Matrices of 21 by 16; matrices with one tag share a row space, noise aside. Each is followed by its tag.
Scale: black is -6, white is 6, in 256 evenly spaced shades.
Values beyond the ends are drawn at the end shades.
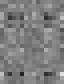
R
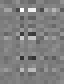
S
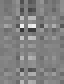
S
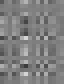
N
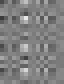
N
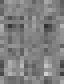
R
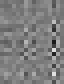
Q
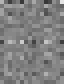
R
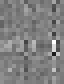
Q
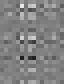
S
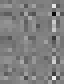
Q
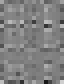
R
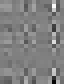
Q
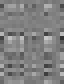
R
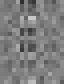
S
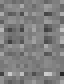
R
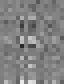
S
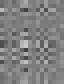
N
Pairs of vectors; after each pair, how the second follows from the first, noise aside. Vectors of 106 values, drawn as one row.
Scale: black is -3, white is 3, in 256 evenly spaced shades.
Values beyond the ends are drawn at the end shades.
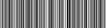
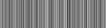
shrunk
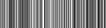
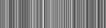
shrunk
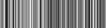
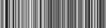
copied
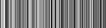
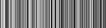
copied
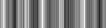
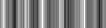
copied
